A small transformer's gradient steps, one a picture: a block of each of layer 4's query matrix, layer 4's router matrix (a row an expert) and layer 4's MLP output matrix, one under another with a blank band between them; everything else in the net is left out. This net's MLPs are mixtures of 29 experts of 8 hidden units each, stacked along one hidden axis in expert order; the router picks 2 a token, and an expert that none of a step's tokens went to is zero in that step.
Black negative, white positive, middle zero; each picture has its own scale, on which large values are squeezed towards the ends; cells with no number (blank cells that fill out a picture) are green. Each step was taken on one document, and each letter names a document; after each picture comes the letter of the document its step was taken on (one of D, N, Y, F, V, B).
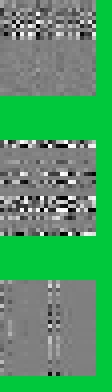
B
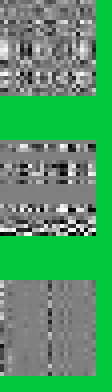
B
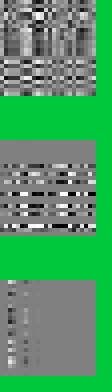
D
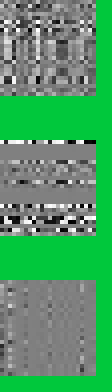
B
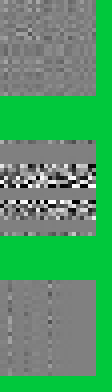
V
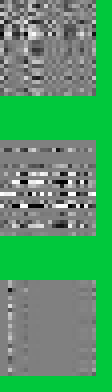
D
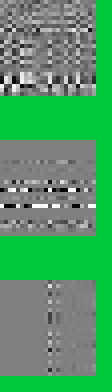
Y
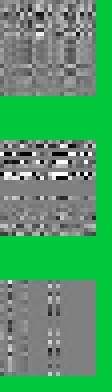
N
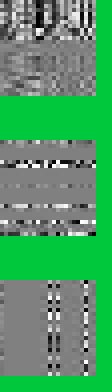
N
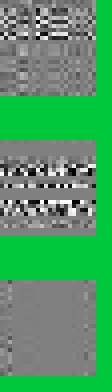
V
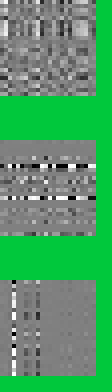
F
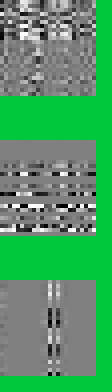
D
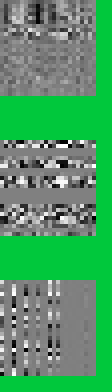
N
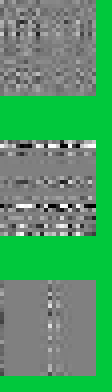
B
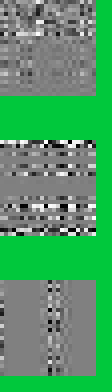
B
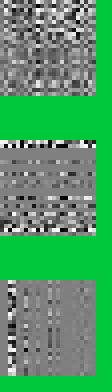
N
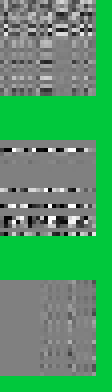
Y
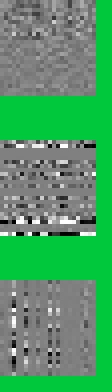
N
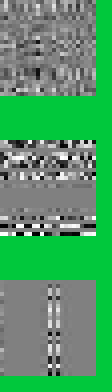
N
